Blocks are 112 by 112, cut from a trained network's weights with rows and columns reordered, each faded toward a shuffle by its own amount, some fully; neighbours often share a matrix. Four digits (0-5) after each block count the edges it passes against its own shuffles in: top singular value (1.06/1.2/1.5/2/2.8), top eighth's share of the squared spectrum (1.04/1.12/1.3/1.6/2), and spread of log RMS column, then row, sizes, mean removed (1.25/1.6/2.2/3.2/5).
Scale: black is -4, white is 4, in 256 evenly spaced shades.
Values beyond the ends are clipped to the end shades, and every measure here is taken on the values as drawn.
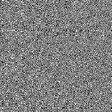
3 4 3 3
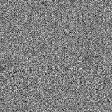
4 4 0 2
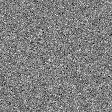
1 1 0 0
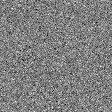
0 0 0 0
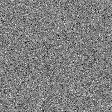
0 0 0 0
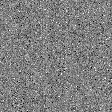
1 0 0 0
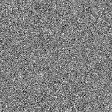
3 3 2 1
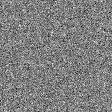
0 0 0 0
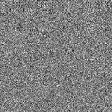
3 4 1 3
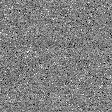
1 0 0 0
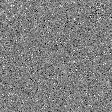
0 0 0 0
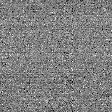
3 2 2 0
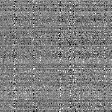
4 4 4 2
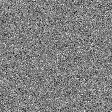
0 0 0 0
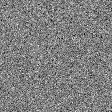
1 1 0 0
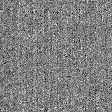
3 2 0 1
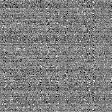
4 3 3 1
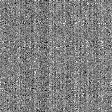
4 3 0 3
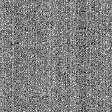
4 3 0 2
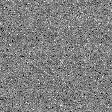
1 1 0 0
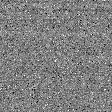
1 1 0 0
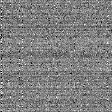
4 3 3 0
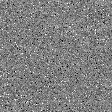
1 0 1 0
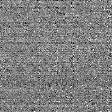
3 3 3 0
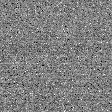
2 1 0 0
